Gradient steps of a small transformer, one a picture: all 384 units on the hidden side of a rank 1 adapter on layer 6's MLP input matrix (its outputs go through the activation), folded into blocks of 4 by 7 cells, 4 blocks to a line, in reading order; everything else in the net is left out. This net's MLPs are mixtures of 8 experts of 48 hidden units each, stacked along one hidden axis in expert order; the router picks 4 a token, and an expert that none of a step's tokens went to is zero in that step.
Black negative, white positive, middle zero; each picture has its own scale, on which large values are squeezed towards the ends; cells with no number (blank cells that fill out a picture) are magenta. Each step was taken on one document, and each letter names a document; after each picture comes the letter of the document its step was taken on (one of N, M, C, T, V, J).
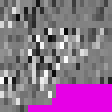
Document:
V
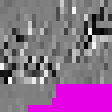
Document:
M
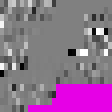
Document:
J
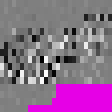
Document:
M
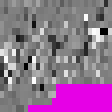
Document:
M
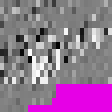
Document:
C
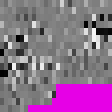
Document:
C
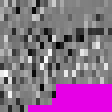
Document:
V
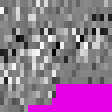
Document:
V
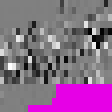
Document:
M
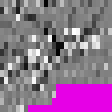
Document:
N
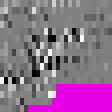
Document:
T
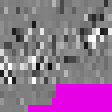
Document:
M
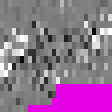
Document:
C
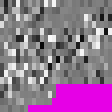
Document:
V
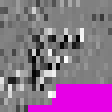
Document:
T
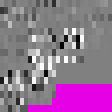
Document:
T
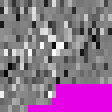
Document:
N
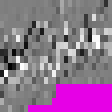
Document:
C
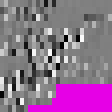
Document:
T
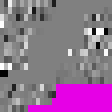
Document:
J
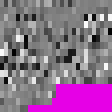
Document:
C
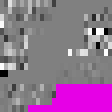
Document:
J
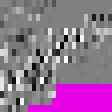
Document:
T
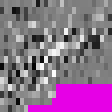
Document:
T
